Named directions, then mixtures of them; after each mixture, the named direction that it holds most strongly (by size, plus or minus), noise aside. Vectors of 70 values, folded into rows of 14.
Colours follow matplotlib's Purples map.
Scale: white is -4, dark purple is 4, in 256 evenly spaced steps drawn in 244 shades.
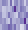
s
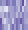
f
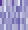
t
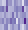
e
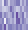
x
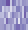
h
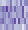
h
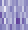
x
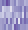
h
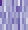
t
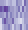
f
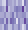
e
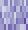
s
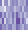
x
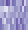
f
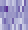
f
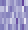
e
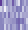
t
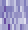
f
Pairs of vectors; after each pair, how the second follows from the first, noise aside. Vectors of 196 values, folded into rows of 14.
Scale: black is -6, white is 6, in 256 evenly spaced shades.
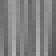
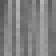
reversed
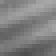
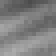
reversed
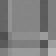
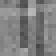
wrapped around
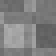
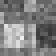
scaled up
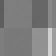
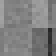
negated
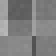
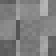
wrapped around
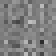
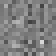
negated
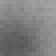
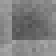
wrapped around
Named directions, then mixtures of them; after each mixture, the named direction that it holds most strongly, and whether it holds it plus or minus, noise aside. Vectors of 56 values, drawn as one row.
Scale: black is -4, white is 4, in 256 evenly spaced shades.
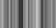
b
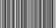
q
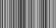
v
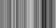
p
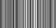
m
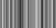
b, plus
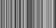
q, minus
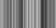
b, plus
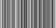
q, plus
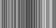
p, minus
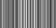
m, plus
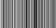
m, minus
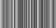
m, minus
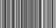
q, plus
